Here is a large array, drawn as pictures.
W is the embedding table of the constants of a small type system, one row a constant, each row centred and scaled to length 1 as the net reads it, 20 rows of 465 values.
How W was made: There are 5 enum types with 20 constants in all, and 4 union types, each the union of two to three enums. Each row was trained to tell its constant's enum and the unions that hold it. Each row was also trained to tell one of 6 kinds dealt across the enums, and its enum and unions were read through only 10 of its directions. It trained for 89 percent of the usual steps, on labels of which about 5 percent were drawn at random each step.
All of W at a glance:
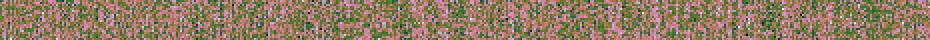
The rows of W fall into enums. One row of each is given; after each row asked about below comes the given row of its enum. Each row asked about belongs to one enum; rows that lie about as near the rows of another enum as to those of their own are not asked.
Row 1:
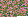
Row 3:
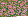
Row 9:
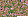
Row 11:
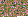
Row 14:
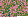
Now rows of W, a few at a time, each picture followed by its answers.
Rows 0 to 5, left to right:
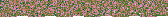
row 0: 1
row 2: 11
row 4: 3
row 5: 1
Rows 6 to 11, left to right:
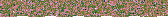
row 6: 14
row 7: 3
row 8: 3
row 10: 14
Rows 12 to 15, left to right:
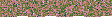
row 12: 11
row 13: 11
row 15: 14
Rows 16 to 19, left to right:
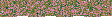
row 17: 1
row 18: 9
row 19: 14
